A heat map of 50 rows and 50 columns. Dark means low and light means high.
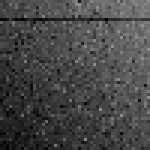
Values rise toward the top right. The halves do not mirror each other. The ninth with the lowest average is the bottom left. Row 7 stands out from the rest. Overall the values sit about 30% of the way up the scale. The top right is the ninth with the highest average. No regular stripes run through it.
